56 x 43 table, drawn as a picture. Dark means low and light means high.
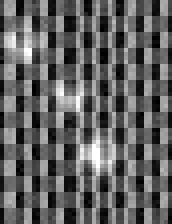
Slope: none. Stripes: upright, repeating 10 times. Average level on the scale: 40%. Bumps: three.
